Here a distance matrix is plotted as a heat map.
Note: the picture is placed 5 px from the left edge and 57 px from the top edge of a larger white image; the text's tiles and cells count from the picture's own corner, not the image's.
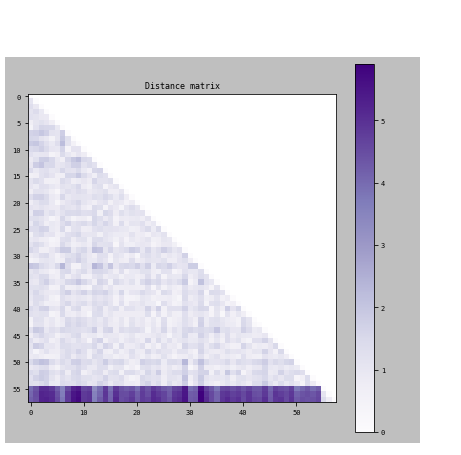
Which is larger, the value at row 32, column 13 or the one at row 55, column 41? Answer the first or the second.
the second
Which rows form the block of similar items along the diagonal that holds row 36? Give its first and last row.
0 to 54
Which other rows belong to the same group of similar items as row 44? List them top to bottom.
0, 1, 2, 3, 4, 5, 6, 7, 8, 9, 10, 11, 12, 13, 14, 15, 16, 17, 18, 19, 20, 21, 22, 23, 24, 25, 26, 27, 28, 29, 30, 31, 32, 33, 34, 35, 36, 37, 38, 39, 40, 41, 42, 43, 45, 46, 47, 48, 49, 50, 51, 52, 53, 54
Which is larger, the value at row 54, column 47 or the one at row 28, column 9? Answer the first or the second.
the first
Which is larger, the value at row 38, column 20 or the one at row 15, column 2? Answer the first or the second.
the second
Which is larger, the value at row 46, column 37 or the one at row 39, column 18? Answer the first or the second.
the first
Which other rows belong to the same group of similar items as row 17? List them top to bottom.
0, 1, 2, 3, 4, 5, 6, 7, 8, 9, 10, 11, 12, 13, 14, 15, 16, 18, 19, 20, 21, 22, 23, 24, 25, 26, 27, 28, 29, 30, 31, 32, 33, 34, 35, 36, 37, 38, 39, 40, 41, 42, 43, 44, 45, 46, 47, 48, 49, 50, 51, 52, 53, 54
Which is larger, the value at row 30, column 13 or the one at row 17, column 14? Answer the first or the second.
the first
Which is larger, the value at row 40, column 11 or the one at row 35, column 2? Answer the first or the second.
the second
